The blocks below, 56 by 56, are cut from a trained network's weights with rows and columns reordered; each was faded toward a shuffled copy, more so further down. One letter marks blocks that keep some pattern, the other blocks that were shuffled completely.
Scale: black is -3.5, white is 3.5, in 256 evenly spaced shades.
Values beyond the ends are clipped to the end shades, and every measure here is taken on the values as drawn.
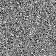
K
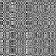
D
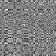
D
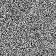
K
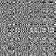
D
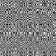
D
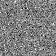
K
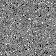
K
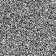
K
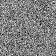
K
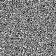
K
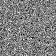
K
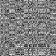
D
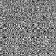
D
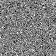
K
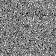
K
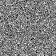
K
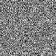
D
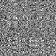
D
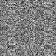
D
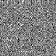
D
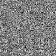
D
